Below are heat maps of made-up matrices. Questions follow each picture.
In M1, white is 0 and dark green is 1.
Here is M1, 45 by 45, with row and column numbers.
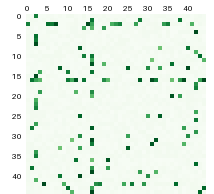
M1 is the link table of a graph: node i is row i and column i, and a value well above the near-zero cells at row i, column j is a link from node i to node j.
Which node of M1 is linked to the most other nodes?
node 16
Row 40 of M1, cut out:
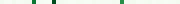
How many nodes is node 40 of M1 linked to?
3
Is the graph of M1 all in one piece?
no
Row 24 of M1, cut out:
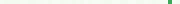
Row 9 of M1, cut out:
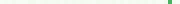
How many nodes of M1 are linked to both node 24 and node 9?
1
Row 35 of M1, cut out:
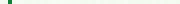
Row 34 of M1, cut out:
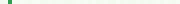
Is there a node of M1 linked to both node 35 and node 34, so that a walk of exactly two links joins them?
yes
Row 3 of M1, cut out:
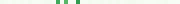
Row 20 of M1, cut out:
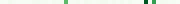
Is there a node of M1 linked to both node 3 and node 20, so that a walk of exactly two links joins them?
yes
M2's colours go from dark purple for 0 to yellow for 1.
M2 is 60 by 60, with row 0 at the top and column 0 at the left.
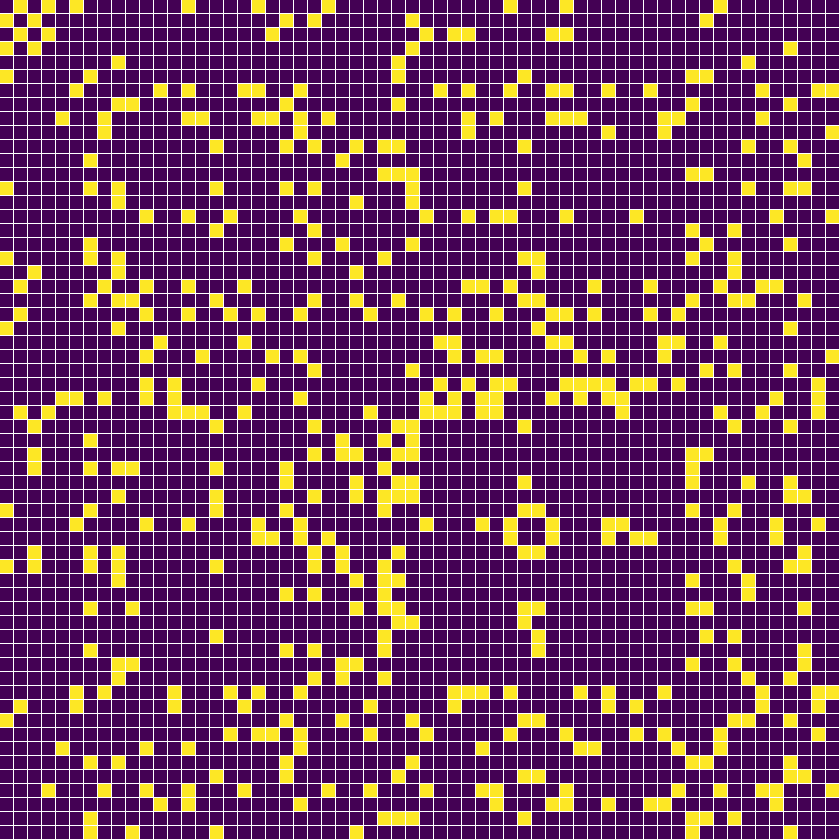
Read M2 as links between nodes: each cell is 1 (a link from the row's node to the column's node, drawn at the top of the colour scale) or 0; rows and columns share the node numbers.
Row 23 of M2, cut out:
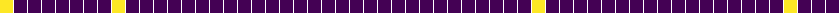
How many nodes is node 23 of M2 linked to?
4
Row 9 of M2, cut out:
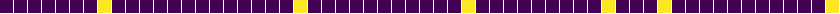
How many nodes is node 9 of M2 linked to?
6
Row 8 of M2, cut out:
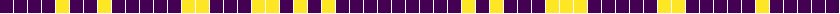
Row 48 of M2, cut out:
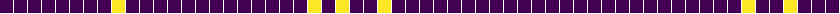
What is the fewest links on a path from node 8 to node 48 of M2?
1
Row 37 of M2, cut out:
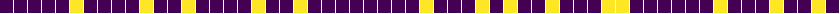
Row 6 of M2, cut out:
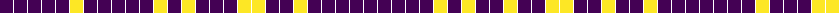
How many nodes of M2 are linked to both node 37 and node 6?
8
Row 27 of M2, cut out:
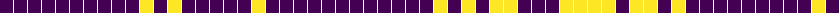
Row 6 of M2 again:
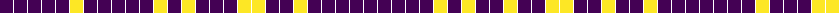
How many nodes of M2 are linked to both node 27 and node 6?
8
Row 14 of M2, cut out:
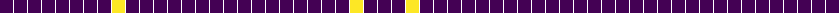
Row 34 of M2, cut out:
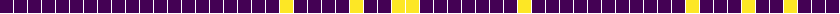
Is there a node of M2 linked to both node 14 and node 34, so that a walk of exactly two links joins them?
yes
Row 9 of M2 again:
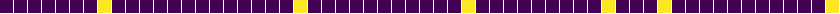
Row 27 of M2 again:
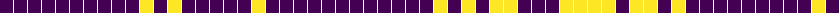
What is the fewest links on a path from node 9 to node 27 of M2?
2
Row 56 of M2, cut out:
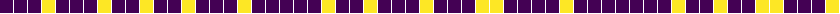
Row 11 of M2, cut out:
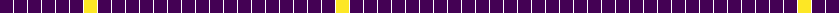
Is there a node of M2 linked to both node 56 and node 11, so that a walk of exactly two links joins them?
no
